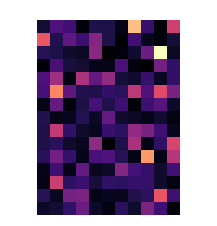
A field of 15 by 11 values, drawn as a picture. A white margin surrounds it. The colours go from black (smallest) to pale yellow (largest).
Overall the values sit about 20% of the way up the scale. The bottom middle is the smoothest part. No overall slope runs across the table. The halves do not mirror each other. The values are skewed, with a long tail toward high values.
